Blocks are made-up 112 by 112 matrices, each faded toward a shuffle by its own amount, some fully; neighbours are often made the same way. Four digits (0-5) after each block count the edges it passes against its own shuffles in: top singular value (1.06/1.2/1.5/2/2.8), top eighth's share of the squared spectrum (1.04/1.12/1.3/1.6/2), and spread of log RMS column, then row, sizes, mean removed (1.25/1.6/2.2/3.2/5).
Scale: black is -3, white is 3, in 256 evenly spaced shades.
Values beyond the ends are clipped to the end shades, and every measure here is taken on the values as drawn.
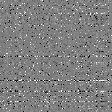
5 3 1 2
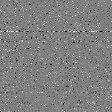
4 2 0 1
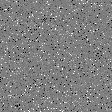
0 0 0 0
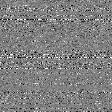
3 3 0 4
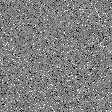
0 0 0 0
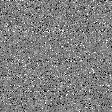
1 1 0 2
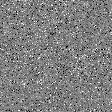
0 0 0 1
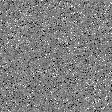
0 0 0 0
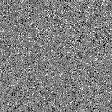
3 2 1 0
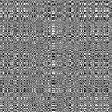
5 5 4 4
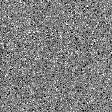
3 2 0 1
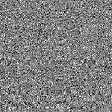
4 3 1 2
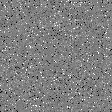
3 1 0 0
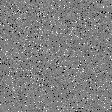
2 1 0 0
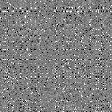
5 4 3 3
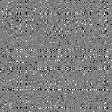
5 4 3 3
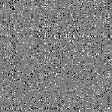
4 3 2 2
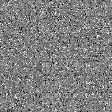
3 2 0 0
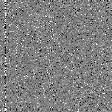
4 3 2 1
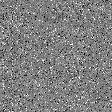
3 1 1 0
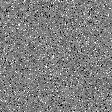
0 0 0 0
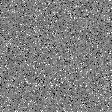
2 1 1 0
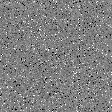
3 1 1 0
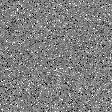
2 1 0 0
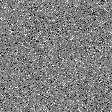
1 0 0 0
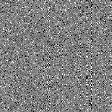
4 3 3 1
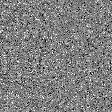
3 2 0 1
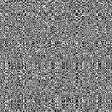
5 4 3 3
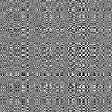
5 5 4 4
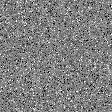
1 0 0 0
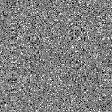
4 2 1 1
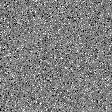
0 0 0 0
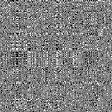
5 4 3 3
